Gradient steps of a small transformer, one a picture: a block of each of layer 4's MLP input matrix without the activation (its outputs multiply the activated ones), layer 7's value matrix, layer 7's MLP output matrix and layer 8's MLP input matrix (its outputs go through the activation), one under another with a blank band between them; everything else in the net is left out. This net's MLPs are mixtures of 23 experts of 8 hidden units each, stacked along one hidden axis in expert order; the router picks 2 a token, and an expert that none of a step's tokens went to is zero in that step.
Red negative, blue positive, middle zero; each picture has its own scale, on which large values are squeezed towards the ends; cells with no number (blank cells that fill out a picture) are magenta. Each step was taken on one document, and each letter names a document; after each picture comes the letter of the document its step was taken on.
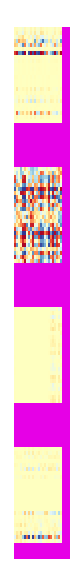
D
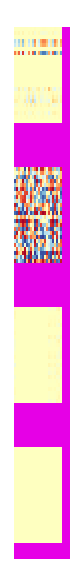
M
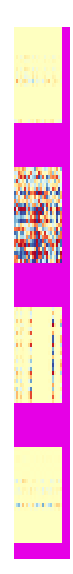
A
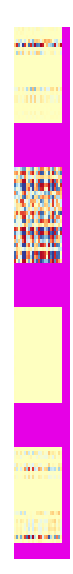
D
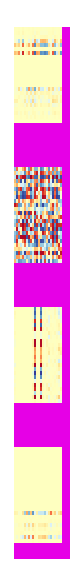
M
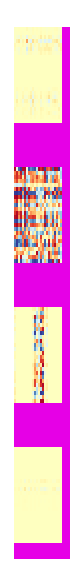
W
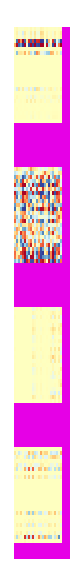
D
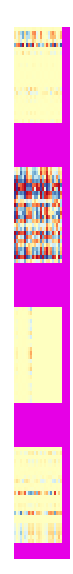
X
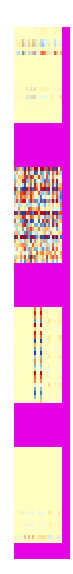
M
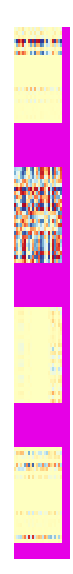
D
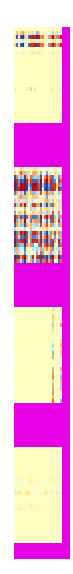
X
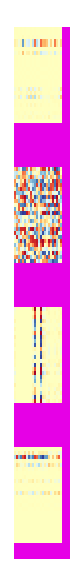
M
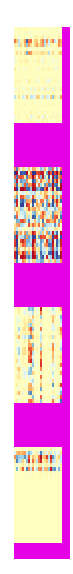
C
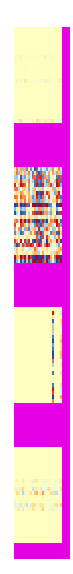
A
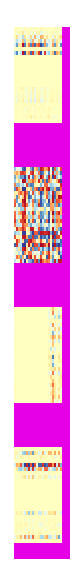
D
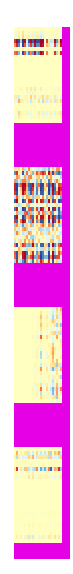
D
